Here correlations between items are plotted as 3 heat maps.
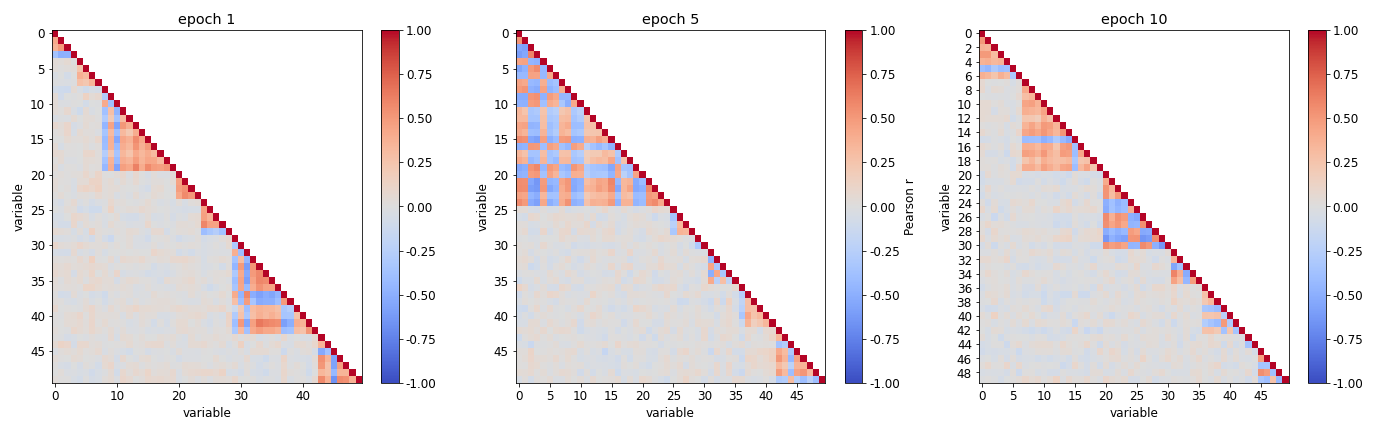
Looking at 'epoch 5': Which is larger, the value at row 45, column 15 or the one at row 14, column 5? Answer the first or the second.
the first
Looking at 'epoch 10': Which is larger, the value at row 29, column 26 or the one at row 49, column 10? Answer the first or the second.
the second
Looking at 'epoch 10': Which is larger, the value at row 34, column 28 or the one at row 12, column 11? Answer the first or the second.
the second
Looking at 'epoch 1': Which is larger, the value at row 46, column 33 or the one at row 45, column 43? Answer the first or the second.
the first
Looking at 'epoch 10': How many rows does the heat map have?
50
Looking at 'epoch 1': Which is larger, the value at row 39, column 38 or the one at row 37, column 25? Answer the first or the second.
the second
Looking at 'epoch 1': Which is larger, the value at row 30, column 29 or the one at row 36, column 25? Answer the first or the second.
the second
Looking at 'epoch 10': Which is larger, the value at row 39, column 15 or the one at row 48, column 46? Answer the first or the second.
the second
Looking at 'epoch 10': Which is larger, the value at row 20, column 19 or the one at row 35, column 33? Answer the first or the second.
the first
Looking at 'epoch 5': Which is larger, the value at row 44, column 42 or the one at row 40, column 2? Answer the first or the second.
the second
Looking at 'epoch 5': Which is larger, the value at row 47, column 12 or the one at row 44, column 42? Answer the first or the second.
the first
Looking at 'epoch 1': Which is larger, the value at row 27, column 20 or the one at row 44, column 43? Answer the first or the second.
the second
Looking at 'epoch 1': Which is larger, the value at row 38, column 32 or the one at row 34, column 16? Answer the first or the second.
the second
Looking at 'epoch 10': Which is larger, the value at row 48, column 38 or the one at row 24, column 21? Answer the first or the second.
the first
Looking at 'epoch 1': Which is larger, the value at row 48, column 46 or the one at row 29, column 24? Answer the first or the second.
the first
